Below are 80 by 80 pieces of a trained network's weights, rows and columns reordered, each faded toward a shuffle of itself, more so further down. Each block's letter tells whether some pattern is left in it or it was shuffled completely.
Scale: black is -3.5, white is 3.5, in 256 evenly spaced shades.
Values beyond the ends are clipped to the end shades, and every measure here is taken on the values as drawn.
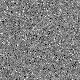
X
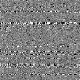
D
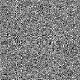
D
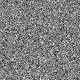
X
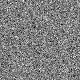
X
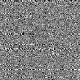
D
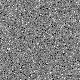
X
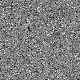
X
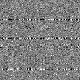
D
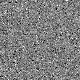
X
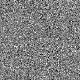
D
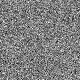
X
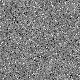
X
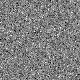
X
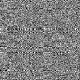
D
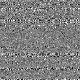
D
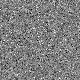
X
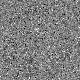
X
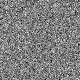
X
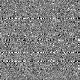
D
